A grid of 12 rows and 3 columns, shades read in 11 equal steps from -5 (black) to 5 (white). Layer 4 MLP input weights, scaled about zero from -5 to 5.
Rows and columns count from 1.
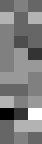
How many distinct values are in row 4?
3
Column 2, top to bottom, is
0 -1 -1 -2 1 1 1 -1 0 -3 2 0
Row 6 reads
0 1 1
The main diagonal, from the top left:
-1 -1 -1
